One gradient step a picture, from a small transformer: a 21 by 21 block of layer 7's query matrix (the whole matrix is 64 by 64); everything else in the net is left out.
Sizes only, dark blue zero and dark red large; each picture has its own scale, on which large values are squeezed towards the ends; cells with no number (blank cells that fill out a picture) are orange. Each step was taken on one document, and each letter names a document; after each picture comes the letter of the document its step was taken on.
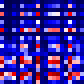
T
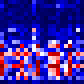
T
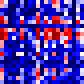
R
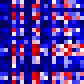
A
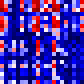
R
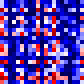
R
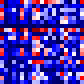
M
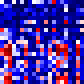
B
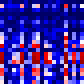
M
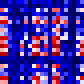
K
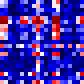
K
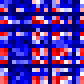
K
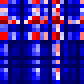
K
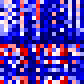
B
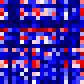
M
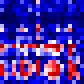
T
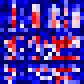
A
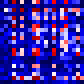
A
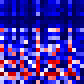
T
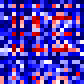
A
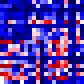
B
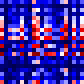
M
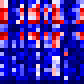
R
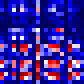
T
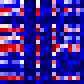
B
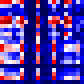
B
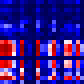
B
